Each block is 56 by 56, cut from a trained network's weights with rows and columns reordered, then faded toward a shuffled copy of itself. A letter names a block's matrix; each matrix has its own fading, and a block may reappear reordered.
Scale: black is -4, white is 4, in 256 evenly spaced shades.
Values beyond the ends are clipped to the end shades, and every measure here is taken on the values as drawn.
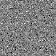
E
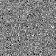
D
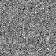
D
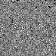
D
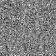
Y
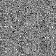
Y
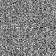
Y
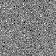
D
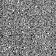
Y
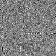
D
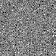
E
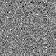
D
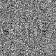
Y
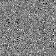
E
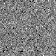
E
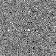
D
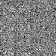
Y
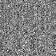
Y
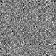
D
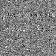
Y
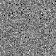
E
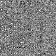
Y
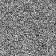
Y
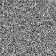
D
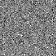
E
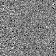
E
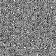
Y
